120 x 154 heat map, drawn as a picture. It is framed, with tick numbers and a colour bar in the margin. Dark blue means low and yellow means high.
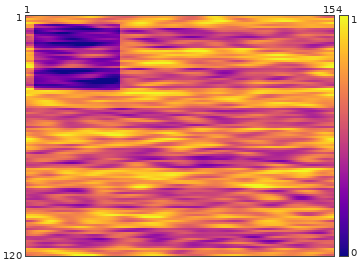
Stripes: horizontal, repeating 6 times. Odd patch: lower, in the top left. Ninth with the lowest average: top left.
